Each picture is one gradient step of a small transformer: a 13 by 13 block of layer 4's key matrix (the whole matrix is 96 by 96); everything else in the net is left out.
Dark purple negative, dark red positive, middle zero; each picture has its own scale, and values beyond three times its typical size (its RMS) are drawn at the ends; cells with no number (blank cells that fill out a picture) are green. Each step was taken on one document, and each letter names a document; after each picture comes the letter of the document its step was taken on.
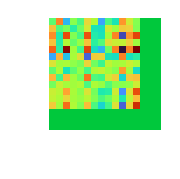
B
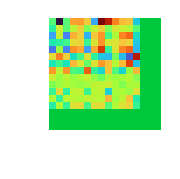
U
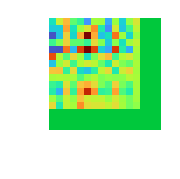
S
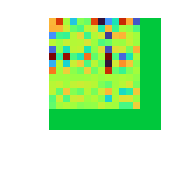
U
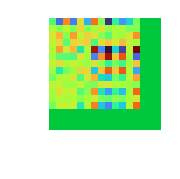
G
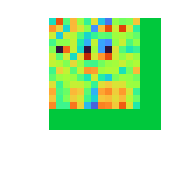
B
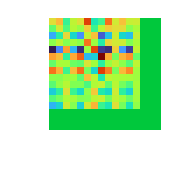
S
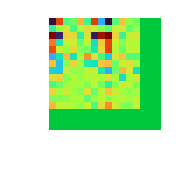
U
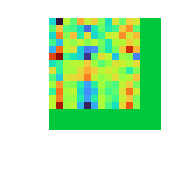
S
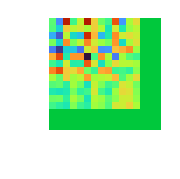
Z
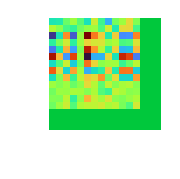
Z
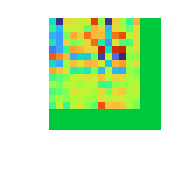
B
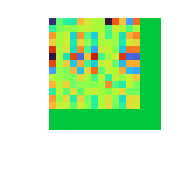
U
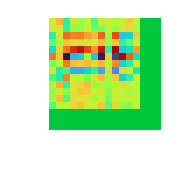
Z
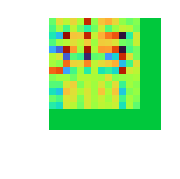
Z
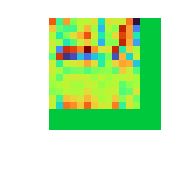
B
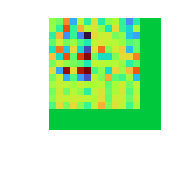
Z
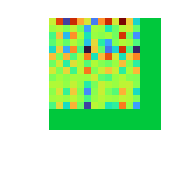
G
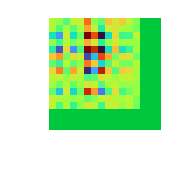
G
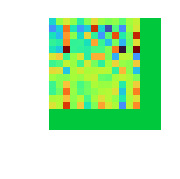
S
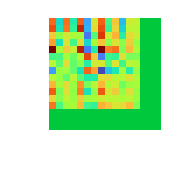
S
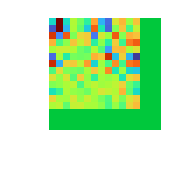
U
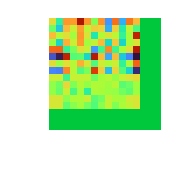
Z
